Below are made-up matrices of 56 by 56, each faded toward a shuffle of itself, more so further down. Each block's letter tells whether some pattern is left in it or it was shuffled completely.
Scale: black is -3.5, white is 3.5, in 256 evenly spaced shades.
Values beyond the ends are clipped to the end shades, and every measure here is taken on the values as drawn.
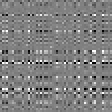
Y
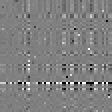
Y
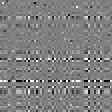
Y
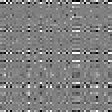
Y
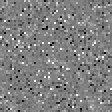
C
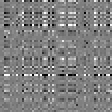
Y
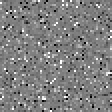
C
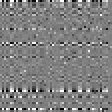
Y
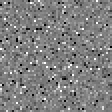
C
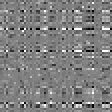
Y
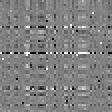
Y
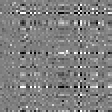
Y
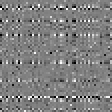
Y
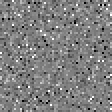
C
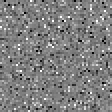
C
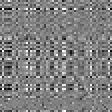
Y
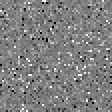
C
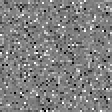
C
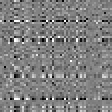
Y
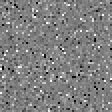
C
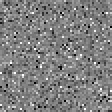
C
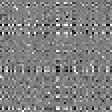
Y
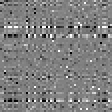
Y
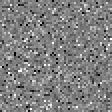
C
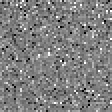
C
